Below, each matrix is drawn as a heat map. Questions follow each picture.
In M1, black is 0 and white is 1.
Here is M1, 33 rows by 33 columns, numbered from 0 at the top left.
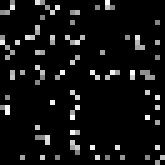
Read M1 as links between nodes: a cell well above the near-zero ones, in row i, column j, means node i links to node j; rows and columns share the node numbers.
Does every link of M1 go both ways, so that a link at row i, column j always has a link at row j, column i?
yes
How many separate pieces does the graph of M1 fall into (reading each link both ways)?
2
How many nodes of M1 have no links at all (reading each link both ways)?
1
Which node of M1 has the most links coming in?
node 14
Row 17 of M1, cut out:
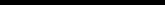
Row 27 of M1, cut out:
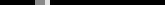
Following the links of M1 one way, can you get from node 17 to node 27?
no
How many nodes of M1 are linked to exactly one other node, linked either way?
11
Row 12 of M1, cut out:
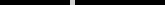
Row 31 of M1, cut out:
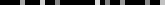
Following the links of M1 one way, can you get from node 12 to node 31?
yes
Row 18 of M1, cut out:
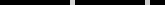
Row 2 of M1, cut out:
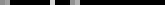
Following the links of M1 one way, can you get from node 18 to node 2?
yes
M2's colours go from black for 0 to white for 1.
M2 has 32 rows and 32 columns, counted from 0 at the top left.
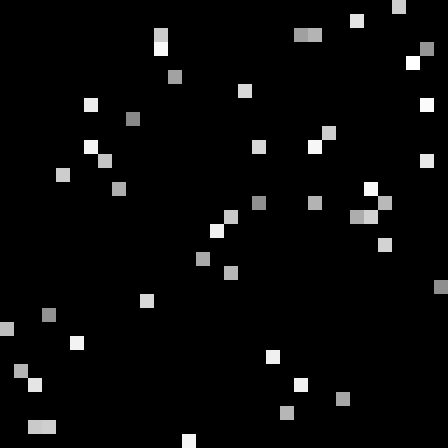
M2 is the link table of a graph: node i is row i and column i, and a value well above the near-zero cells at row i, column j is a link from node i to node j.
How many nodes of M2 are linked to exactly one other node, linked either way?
0
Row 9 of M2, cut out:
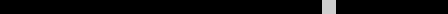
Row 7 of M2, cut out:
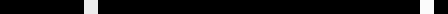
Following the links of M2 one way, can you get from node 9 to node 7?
no
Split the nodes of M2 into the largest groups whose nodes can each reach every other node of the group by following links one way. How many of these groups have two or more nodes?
3
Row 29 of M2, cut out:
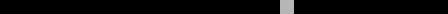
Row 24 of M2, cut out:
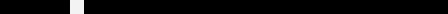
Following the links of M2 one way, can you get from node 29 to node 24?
yes
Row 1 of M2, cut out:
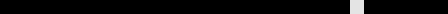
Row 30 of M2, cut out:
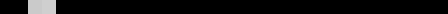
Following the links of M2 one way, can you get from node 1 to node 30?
no
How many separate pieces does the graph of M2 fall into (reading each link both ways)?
2
